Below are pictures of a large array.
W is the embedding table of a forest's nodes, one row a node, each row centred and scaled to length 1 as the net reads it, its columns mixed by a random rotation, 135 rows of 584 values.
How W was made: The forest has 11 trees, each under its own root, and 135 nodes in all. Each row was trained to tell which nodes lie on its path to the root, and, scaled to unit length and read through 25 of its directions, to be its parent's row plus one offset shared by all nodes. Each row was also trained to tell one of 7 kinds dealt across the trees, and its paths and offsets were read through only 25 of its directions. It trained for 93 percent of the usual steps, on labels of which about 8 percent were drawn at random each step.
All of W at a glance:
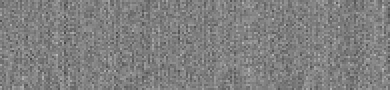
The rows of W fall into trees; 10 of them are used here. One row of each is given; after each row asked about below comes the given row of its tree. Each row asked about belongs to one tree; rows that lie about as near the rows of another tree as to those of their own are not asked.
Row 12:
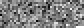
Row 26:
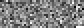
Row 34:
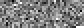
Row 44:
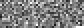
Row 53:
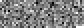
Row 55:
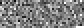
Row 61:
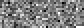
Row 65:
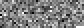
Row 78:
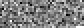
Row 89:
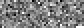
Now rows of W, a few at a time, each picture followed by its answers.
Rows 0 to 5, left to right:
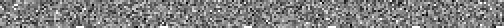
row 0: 55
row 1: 55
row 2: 65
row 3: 12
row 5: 55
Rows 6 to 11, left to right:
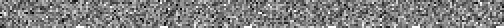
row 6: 65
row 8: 12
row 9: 78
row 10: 12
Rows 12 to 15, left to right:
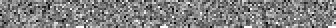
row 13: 89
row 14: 44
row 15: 65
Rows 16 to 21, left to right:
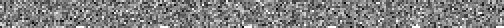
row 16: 89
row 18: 53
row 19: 89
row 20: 53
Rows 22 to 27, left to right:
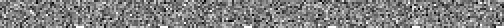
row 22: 53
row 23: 44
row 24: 65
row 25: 12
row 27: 55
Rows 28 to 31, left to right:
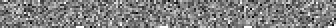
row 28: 55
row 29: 44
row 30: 26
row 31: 55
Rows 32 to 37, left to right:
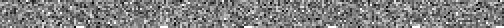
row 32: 78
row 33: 53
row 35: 65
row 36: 53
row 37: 89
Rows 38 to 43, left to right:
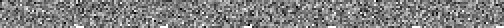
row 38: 78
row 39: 65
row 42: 55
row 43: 78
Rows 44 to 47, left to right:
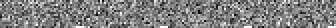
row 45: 44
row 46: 12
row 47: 44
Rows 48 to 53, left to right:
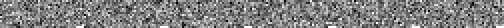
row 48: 65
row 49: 65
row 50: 61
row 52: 44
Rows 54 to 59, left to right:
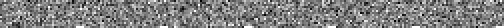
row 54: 65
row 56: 65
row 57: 44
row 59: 55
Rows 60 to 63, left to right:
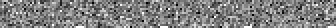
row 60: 89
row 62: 12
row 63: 12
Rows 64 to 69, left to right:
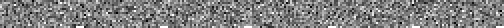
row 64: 55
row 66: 44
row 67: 26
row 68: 78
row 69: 26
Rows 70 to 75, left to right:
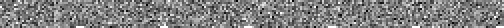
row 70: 55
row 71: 44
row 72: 44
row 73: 53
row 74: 12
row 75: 89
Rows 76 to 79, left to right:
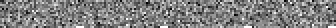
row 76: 78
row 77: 65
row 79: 89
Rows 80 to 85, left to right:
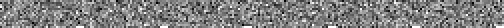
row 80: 89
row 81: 65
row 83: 55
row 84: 53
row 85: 53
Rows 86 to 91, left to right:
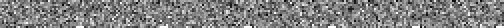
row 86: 44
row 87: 65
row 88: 89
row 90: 65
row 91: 89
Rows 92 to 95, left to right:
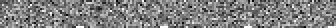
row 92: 26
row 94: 44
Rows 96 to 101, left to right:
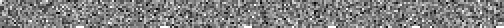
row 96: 53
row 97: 44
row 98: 53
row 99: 78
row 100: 89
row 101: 78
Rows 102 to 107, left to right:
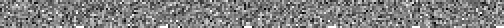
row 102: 78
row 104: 78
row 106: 12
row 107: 65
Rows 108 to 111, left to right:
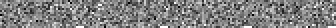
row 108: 12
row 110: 89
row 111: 55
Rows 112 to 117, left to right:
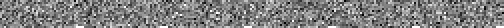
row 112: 78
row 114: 78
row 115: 89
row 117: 78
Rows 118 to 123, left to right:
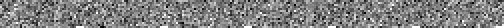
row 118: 55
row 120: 65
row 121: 78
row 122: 78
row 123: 53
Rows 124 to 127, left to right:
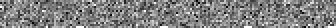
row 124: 89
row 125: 89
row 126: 26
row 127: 55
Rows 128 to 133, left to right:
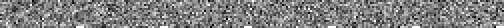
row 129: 55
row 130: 44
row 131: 44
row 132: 78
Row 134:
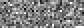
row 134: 89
